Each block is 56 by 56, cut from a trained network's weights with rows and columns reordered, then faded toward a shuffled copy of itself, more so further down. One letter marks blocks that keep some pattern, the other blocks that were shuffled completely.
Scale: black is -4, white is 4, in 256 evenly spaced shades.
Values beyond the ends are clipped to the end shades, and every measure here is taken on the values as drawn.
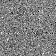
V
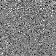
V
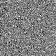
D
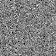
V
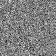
D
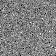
D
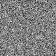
D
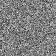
D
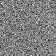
V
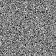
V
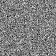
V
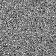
D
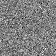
D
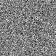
D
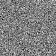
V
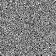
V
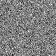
D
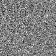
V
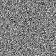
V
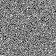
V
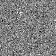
V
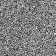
D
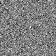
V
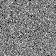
D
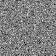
V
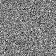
D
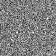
V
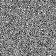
D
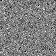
D
